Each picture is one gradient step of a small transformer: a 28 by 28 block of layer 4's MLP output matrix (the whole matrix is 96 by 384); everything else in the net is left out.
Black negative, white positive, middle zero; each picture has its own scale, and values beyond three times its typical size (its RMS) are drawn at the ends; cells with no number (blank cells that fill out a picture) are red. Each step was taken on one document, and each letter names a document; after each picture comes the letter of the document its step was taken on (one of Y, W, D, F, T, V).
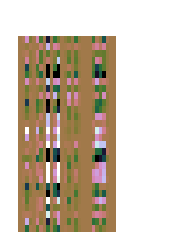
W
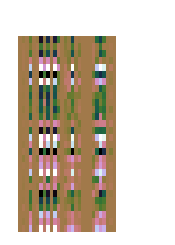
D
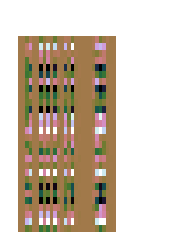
D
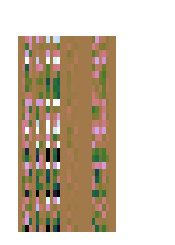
W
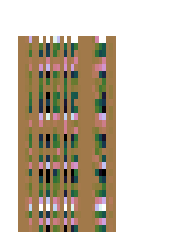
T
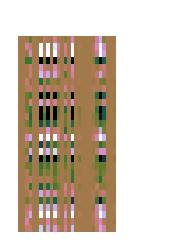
D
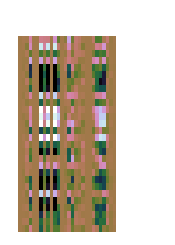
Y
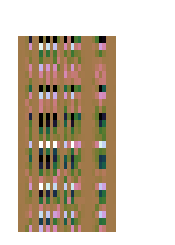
T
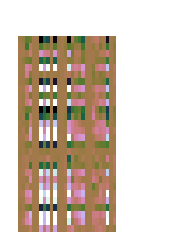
Y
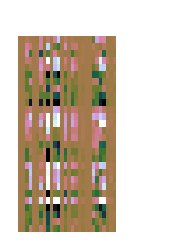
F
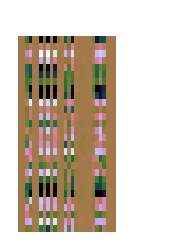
D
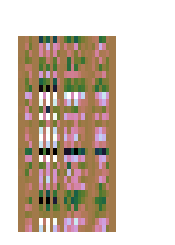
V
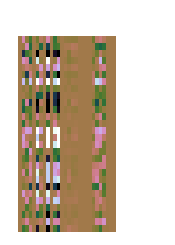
W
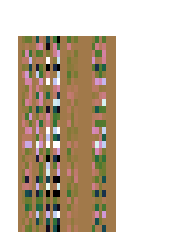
W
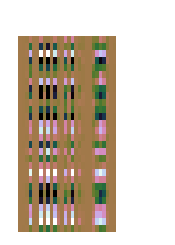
D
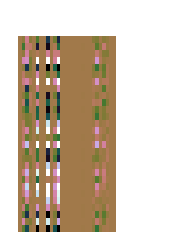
W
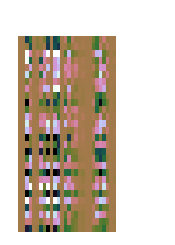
F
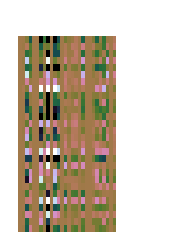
F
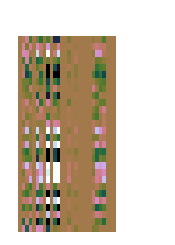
W
